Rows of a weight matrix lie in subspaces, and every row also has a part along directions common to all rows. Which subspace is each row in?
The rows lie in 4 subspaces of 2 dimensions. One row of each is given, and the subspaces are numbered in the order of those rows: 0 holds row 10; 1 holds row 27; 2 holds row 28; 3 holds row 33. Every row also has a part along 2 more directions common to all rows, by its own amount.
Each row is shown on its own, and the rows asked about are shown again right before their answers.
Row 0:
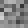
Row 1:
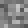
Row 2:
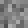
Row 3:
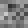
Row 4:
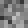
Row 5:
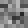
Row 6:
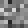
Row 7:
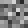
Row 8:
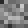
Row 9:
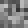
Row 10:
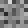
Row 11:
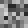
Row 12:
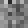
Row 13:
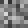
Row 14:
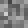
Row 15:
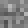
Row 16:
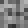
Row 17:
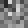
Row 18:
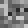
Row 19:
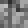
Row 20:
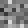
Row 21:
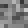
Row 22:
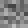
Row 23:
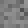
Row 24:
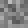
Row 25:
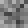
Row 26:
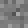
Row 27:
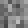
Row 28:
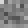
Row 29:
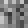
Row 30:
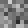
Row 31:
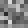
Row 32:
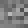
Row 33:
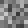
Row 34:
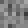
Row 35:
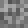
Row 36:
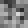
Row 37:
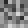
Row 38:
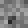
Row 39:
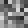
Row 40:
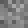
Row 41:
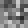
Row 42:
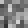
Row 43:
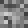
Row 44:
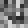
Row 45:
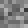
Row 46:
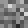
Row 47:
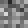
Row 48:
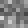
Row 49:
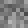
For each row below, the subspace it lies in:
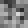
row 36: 0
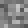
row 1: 3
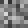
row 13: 2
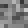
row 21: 0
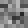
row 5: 0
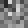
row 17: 2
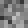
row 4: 3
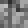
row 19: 0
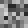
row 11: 3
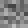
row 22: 3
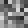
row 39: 3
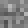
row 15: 1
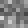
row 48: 1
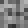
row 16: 1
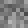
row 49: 1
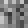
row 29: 2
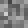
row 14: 3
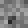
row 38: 1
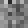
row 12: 2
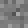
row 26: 0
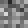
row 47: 0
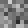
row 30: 1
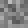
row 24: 3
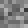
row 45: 3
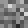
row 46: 1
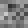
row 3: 3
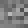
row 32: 3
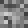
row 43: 2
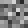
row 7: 0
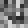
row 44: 0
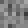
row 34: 1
